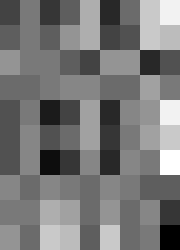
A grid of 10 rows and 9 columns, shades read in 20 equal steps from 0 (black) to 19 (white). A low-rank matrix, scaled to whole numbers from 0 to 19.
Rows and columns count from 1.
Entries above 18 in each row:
0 0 0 0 0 0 1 0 0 0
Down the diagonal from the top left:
5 9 9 10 12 4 10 7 4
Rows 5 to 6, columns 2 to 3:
9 2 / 10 6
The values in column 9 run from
0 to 19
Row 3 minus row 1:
6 0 5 0 -8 8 3 -12 -12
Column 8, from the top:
15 15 3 12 11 12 9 7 10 9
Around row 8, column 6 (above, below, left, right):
3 11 8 9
